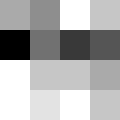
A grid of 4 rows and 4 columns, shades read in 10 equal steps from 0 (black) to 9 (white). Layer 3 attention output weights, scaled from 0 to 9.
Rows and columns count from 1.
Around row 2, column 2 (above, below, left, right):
5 7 0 2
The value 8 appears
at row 4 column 2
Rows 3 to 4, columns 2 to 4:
7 7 6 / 8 9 7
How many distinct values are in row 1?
4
